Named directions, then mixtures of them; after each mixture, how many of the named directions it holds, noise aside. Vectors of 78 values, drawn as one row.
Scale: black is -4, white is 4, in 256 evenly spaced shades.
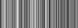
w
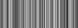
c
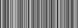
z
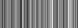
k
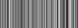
three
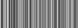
one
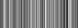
three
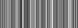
two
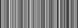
three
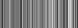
two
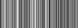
one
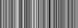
two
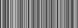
one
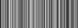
three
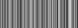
three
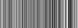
two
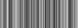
one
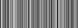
one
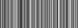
two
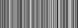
three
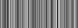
three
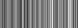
one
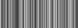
two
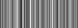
three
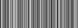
one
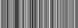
two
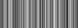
one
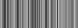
two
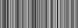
three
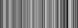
three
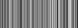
three
